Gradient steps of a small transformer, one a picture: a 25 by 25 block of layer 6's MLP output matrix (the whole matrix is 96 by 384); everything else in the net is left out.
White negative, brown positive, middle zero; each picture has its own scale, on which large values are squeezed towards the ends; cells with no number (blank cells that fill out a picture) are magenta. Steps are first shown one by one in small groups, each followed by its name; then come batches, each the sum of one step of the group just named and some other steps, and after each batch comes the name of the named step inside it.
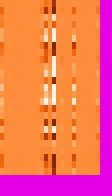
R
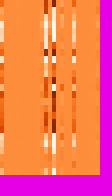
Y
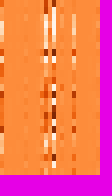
Y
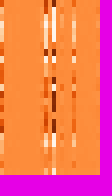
Y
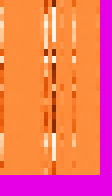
Y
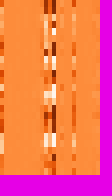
Y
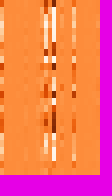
Y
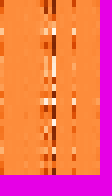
R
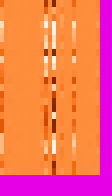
Y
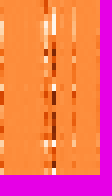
Y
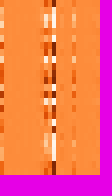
Y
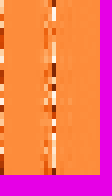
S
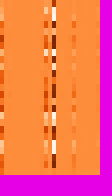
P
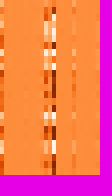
P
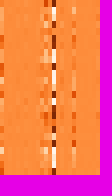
S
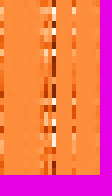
P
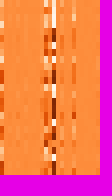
S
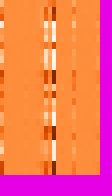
S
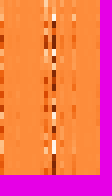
P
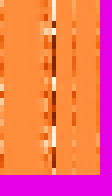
S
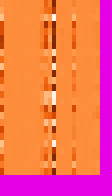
P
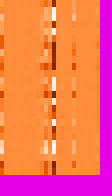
P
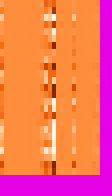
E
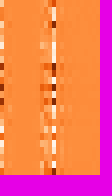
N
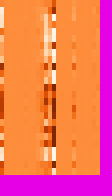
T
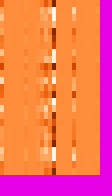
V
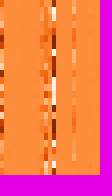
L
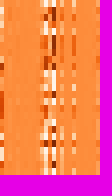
T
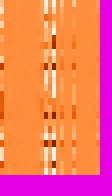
T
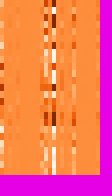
N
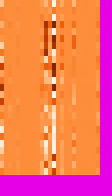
N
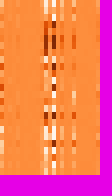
N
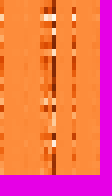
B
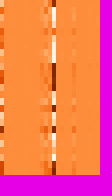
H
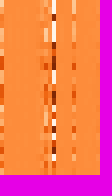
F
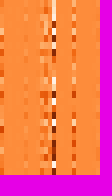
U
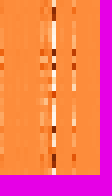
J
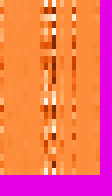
B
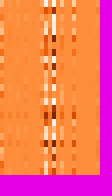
U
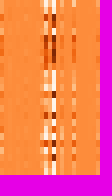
U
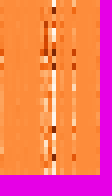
J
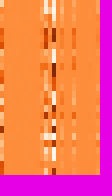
H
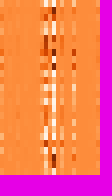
J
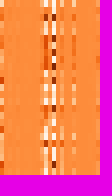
H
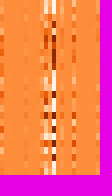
U
